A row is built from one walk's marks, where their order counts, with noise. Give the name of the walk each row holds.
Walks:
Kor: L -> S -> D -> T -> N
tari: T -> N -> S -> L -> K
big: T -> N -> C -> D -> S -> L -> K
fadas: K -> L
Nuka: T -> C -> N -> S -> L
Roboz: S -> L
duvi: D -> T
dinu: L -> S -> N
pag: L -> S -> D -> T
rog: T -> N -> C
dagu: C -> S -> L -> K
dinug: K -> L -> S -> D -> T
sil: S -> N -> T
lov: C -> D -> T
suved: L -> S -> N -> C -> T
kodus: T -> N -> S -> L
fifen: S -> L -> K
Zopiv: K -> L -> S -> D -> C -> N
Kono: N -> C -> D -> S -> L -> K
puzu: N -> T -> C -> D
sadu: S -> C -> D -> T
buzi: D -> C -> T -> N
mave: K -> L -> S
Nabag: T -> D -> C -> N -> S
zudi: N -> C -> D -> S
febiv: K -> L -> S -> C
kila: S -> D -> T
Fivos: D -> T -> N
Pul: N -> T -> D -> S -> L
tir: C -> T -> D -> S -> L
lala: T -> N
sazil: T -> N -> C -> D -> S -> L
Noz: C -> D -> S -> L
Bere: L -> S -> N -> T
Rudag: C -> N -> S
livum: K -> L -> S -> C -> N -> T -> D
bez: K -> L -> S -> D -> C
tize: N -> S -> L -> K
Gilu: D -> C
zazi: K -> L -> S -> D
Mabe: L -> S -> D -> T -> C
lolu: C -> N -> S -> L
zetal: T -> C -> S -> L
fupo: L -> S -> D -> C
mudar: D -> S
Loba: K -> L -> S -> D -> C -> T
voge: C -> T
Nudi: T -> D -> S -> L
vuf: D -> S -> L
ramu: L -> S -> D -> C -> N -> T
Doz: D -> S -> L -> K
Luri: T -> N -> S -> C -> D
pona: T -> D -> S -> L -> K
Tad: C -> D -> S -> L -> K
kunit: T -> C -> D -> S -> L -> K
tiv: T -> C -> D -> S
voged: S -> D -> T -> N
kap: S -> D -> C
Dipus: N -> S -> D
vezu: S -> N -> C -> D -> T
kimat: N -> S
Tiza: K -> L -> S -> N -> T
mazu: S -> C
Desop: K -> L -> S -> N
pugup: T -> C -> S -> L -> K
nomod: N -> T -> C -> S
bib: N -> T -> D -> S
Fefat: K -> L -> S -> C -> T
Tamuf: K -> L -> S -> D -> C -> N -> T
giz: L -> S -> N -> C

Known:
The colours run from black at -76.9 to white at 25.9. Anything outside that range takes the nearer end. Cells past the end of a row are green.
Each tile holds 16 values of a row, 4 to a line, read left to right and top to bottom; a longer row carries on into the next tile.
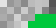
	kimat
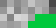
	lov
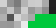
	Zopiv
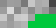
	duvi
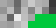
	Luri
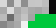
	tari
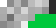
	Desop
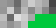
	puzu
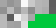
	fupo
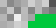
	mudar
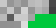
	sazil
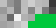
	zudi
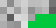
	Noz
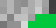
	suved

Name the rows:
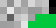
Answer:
pona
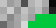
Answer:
Tiza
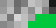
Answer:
vezu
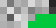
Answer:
zazi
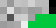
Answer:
kunit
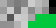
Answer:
livum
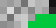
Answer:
dinug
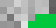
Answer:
zetal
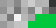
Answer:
tiv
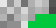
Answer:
kodus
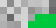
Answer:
vuf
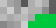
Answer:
lala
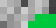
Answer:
Bere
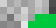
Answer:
Nuka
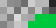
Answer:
bib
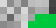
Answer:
Pul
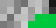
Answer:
ramu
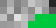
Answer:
sadu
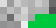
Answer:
lolu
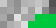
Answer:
Rudag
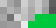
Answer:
giz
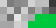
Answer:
Dipus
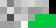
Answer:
Kono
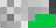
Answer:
mave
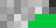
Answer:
nomod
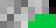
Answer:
Tamuf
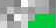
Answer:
Gilu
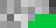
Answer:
Mabe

